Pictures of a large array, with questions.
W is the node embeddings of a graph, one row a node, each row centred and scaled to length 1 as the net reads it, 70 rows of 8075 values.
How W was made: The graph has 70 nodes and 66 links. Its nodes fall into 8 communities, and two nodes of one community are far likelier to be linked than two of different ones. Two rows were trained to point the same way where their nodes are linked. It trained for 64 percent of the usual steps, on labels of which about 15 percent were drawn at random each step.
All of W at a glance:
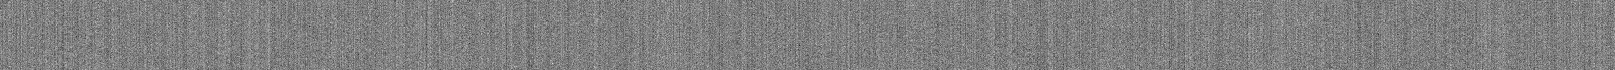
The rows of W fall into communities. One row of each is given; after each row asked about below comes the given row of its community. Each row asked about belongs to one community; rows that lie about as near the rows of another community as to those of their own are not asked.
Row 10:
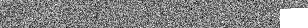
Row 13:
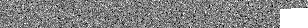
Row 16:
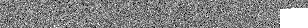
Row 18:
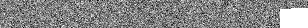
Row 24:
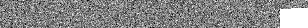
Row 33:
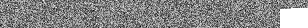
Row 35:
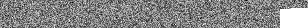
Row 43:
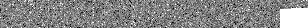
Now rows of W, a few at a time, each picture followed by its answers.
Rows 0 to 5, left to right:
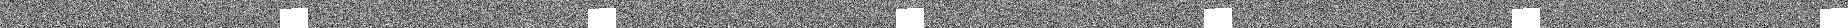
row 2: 33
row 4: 35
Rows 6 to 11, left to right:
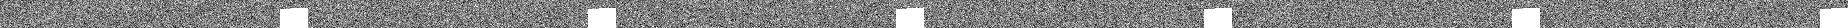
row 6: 35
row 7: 13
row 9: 35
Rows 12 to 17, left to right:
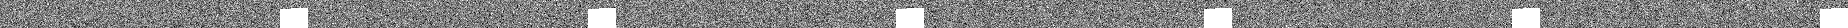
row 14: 10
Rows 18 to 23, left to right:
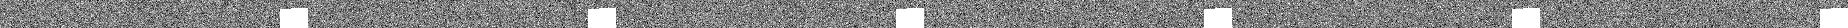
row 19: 35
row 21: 24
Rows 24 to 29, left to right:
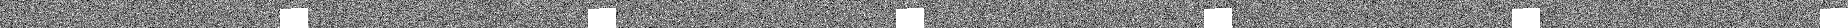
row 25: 24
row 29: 10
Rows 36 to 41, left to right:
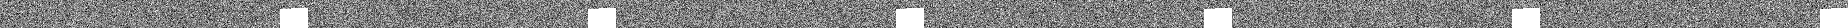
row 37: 10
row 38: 43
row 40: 33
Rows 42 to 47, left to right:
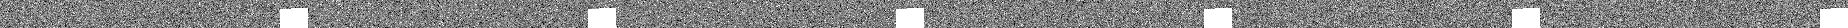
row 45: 18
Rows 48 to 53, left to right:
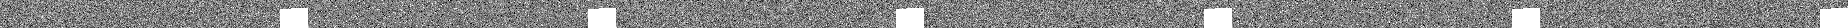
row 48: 10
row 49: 18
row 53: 16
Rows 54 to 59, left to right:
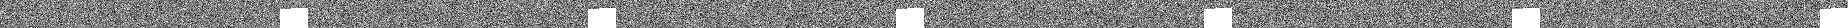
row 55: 24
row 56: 43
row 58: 33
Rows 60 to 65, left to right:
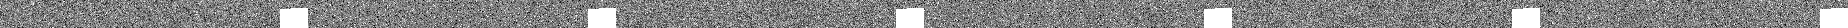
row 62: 24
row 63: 43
